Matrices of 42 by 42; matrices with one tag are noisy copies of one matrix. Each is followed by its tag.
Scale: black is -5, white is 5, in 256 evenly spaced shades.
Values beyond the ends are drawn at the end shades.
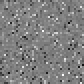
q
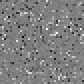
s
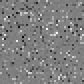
s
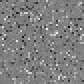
s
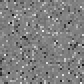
q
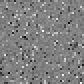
q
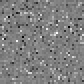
s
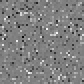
s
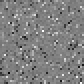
q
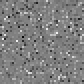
s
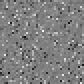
q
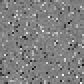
q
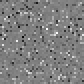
s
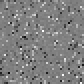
q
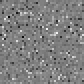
s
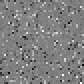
q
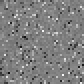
q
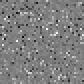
s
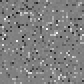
s
